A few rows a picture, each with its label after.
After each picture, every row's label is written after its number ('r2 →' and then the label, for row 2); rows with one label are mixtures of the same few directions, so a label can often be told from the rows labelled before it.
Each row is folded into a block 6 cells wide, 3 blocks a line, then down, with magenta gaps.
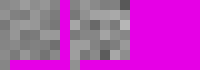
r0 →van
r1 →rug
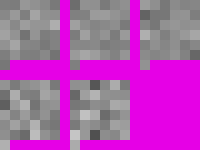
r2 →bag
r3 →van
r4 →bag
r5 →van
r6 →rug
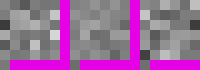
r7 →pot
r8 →van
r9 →rug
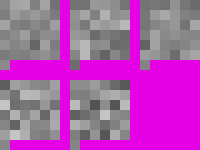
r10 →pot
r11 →bag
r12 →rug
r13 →van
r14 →rug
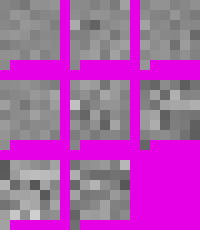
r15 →rug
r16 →van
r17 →pot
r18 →rug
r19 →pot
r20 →bag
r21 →van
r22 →rug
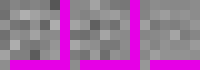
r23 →rug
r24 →rug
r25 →van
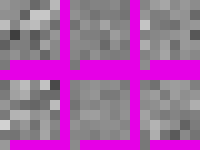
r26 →pot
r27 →van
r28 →pot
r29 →pot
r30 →pot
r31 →bag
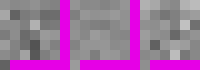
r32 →van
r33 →van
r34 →rug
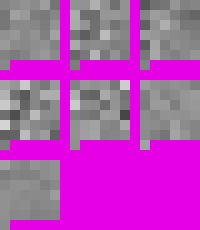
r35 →pot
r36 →rug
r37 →rug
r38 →rug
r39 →pot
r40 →van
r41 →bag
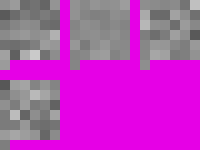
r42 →bag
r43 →rug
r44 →pot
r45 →van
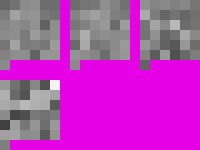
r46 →rug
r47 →rug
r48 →van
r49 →pot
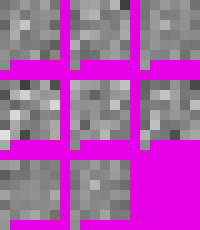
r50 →van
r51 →pot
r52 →van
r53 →rug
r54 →rug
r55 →rug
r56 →bag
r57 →van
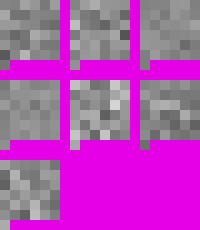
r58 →rug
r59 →pot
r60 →bag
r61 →van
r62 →rug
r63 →van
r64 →van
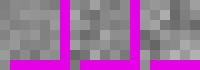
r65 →rug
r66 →rug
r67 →bag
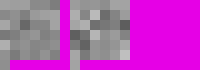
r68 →rug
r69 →bag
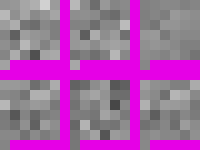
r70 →bag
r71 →van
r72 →bag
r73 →pot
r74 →rug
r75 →pot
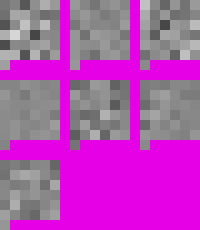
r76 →rug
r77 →van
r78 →van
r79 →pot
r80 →rug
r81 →rug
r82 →rug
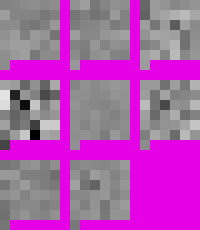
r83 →pot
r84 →bag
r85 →van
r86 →van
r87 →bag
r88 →van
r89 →rug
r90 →van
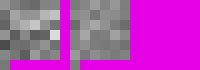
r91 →pot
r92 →van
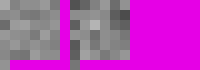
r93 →van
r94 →rug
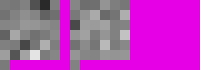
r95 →bag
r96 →pot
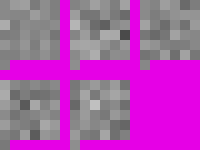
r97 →pot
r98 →pot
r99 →rug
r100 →van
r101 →van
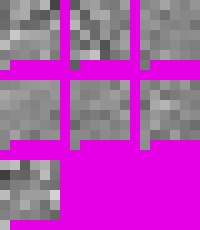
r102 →pot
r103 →van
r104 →rug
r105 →bag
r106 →pot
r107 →van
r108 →bag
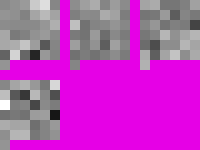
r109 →bag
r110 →pot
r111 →bag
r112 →pot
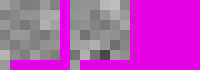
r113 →rug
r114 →bag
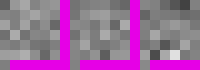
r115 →van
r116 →rug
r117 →bag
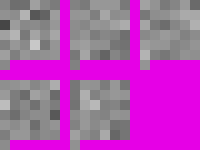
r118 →pot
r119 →bag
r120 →rug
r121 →pot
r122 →van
